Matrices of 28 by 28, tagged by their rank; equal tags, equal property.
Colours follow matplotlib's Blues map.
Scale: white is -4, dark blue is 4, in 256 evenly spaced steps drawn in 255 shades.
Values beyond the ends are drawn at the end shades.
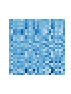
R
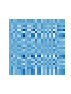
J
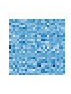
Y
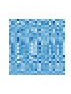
R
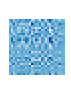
R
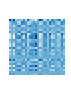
J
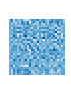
Y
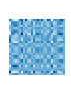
J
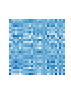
R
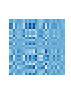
J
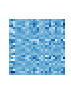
R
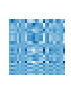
J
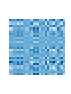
J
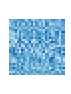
Y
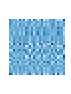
R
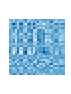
R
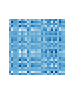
J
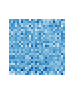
Y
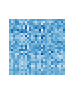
Y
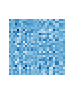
Y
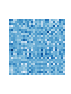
Y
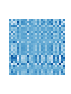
J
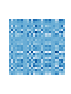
J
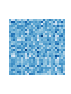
Y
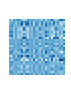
R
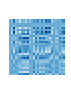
J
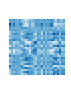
R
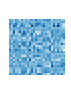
Y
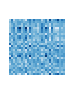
R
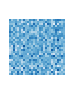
Y
